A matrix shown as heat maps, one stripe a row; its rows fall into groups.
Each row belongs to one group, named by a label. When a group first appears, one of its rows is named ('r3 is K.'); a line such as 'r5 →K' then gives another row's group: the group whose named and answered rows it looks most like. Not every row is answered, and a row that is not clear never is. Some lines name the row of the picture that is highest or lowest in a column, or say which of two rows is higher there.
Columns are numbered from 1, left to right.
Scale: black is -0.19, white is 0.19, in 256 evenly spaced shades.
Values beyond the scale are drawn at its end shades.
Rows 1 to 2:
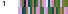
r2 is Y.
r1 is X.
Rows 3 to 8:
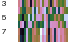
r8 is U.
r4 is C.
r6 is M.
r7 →U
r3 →Y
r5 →Y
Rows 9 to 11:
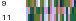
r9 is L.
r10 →X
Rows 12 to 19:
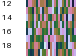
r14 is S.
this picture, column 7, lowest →19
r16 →M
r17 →X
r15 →M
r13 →C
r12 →M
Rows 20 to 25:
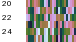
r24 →L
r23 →U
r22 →X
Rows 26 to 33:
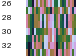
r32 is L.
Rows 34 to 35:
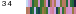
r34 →X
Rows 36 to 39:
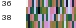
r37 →U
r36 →S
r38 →C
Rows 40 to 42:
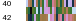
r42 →U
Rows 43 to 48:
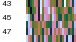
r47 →M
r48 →S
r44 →Y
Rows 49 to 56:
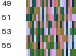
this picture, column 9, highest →55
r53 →X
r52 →S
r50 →C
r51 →C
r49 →M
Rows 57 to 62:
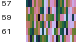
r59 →S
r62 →U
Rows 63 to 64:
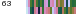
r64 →Y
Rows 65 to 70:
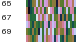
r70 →C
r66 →U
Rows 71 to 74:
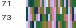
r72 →M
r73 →M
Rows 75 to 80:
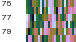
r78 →X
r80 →M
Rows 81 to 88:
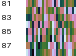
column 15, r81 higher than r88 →No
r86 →M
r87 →U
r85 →M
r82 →S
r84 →Y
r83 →L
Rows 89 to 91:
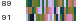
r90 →C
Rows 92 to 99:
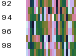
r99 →X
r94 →C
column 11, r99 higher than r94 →Yes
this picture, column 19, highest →93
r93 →S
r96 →U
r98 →X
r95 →U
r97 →L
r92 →U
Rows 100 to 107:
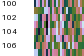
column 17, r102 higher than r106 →No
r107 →Y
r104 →Y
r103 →Y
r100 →M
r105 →C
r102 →Y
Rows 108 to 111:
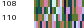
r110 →L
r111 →S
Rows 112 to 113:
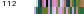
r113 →X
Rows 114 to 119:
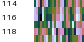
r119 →L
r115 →U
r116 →U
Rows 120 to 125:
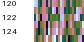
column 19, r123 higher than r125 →Yes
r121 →L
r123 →Y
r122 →M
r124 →Y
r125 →L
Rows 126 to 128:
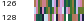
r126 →L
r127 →X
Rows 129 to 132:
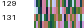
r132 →M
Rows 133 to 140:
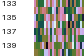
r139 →S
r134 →L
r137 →C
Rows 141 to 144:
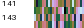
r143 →S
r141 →S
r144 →L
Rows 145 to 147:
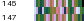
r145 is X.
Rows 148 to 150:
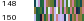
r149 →Y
